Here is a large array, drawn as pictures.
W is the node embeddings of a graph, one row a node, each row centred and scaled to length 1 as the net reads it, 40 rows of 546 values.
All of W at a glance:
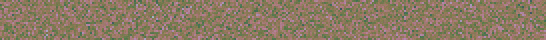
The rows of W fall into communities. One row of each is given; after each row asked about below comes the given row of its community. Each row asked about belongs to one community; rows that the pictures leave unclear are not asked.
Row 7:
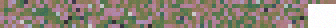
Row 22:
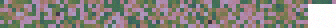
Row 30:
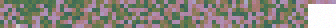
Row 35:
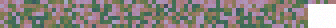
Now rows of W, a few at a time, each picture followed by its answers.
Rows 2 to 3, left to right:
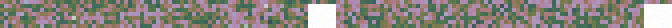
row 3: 35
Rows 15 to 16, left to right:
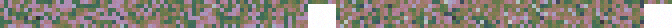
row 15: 30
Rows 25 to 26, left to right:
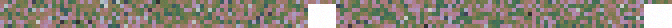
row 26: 7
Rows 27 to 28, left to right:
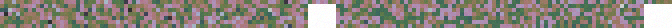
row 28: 7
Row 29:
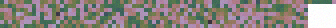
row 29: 22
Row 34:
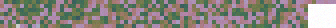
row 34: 30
